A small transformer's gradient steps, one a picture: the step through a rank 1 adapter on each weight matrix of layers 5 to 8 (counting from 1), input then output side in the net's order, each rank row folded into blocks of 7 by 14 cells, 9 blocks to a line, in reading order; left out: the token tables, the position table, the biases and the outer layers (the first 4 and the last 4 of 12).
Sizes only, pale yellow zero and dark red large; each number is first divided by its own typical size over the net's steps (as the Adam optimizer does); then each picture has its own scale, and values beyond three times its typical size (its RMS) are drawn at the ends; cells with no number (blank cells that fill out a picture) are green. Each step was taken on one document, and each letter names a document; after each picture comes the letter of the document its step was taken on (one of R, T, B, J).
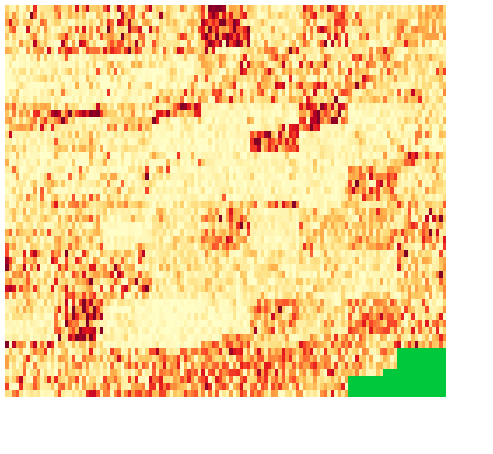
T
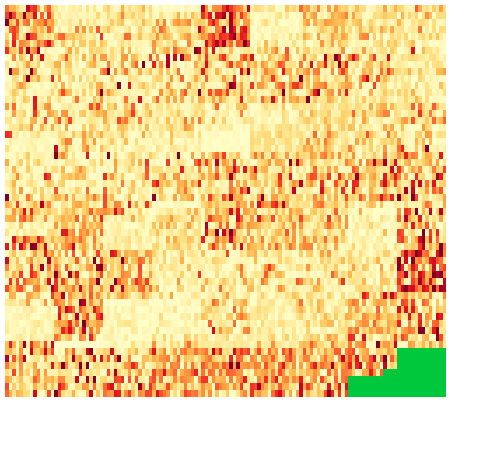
T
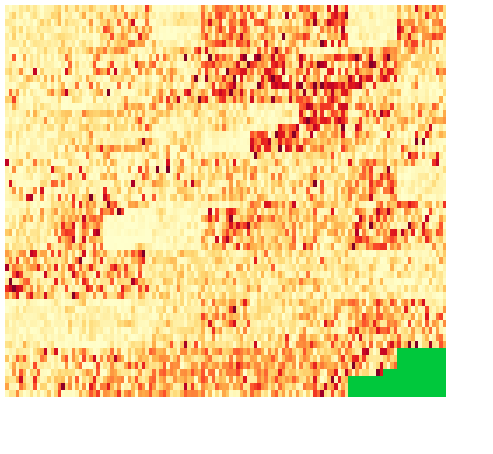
T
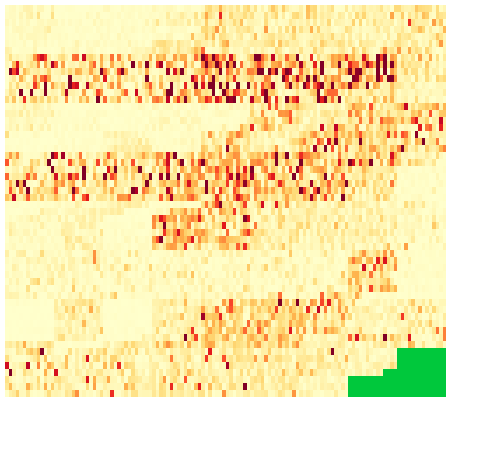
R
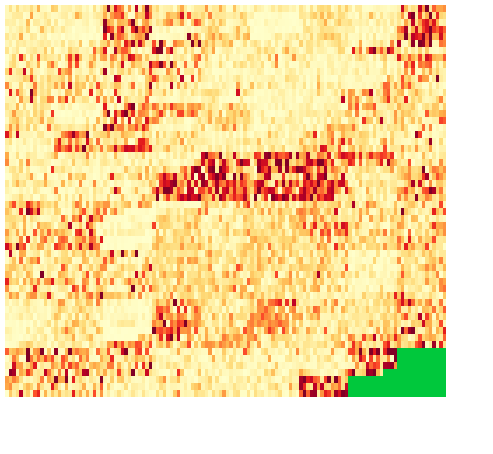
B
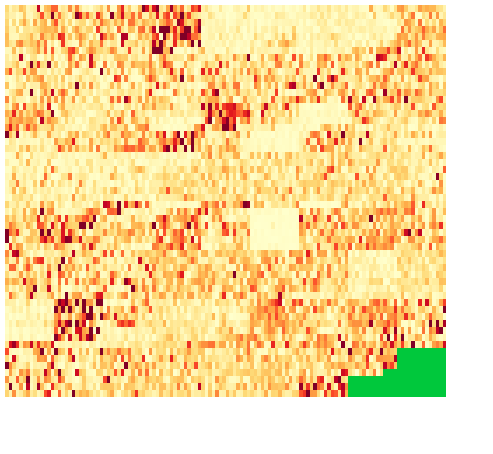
B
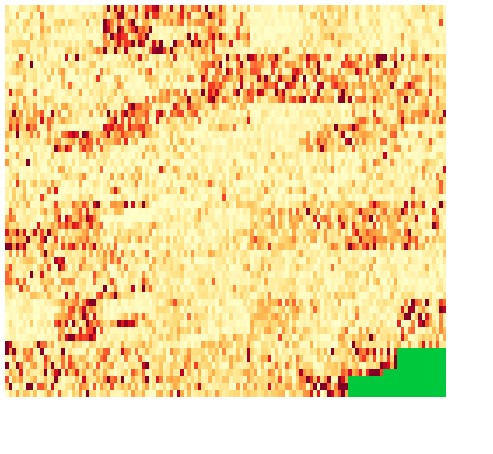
B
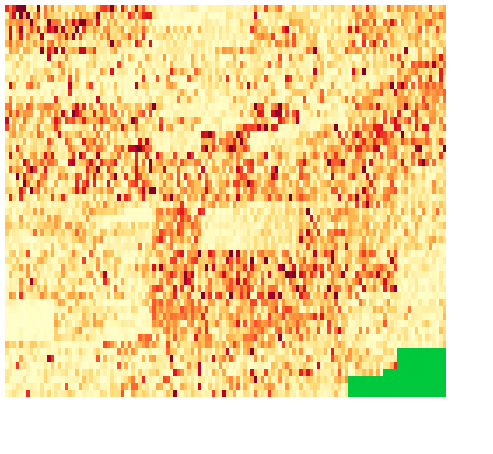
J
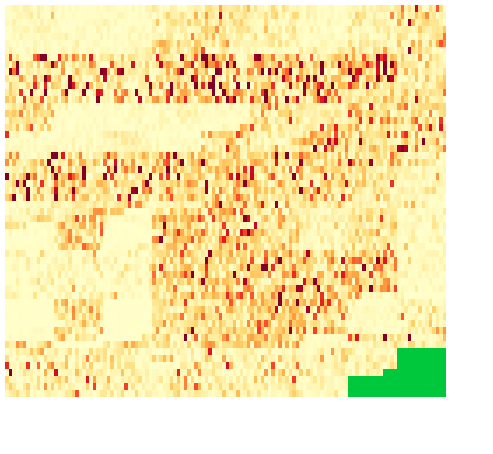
R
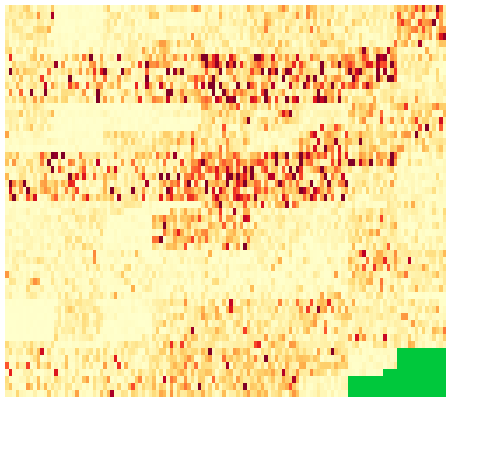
R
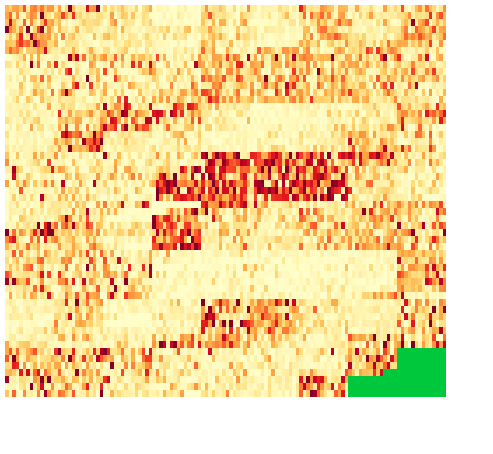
B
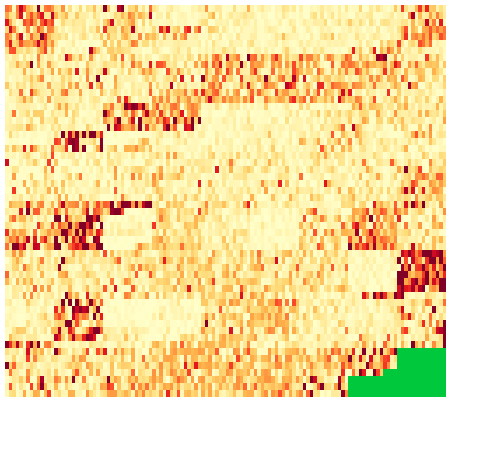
B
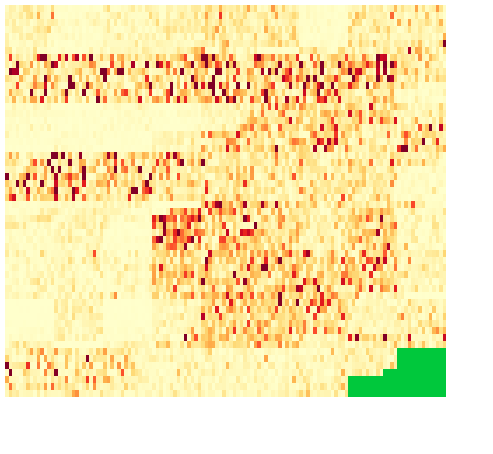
R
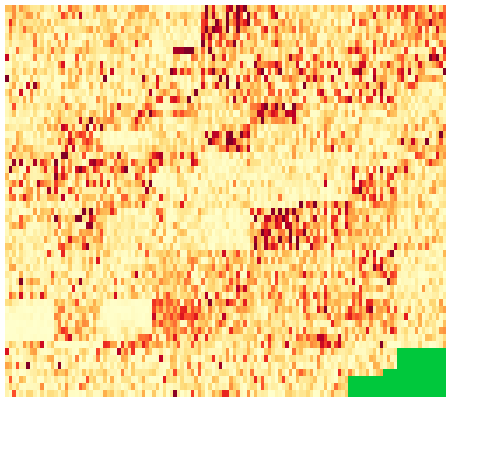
J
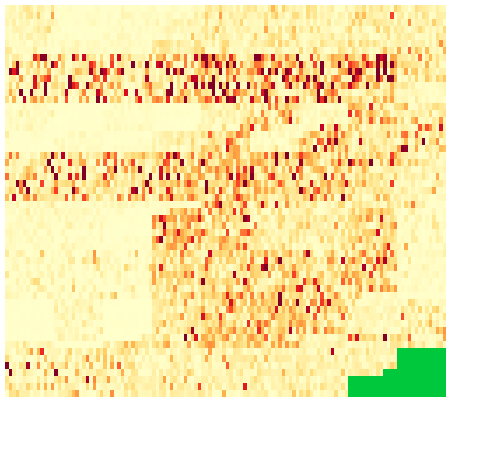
R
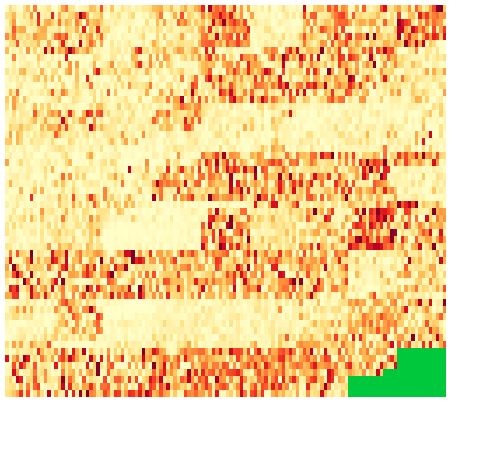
T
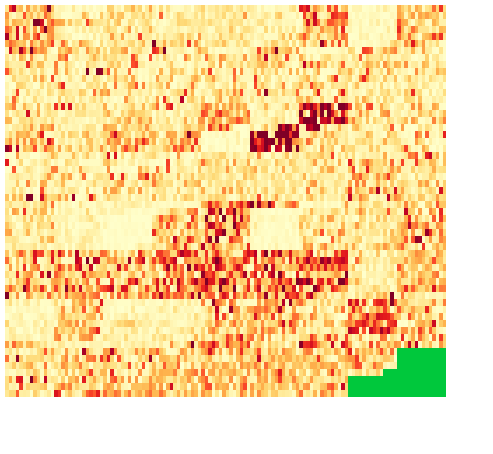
T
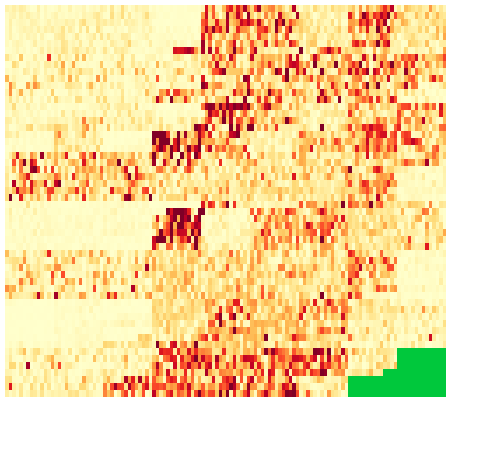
J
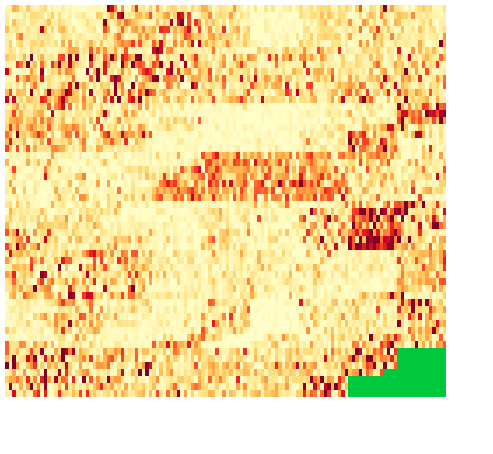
B
